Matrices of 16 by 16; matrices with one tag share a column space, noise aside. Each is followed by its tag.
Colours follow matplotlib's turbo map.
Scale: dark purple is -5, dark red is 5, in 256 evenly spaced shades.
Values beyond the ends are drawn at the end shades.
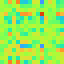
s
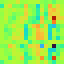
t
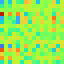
s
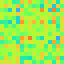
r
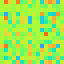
s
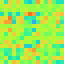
s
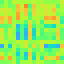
t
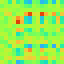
s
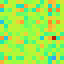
r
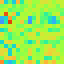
s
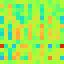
t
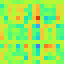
t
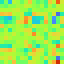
s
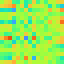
r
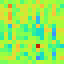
t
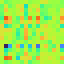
t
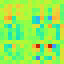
t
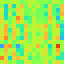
t
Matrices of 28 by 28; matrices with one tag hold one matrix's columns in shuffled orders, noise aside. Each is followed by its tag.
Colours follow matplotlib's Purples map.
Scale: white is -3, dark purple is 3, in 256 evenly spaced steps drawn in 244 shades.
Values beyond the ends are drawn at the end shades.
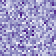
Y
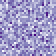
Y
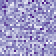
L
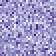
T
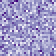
L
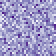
T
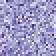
T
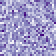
Y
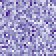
Y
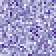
Y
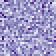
L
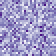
Y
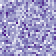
Y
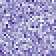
T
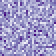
Y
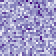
L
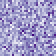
Y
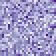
T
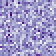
Y
